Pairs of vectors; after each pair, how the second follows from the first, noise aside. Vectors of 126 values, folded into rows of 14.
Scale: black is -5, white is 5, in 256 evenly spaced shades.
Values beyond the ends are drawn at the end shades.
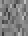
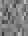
copied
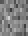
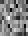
scaled up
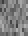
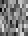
scaled up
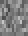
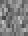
copied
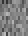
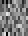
scaled up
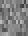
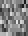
scaled up
